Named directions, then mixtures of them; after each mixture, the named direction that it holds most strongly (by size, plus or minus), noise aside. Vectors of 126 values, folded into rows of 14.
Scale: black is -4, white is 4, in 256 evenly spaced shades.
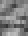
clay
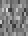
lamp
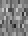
lamp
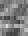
clay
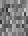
lamp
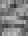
clay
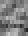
clay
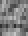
clay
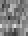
clay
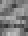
clay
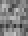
clay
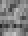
clay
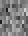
lamp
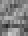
clay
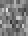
lamp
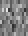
lamp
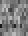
lamp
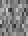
lamp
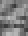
clay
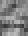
clay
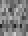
lamp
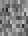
lamp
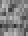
clay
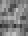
clay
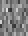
lamp
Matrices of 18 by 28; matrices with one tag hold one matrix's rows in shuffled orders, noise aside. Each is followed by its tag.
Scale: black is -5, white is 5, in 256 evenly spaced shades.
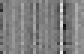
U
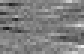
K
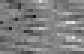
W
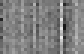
U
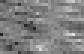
W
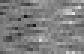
W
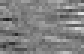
K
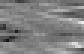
K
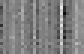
U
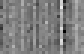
U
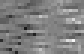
W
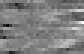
K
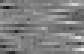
K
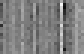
U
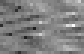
W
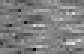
W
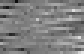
K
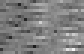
W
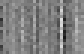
U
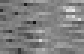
W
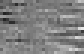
K
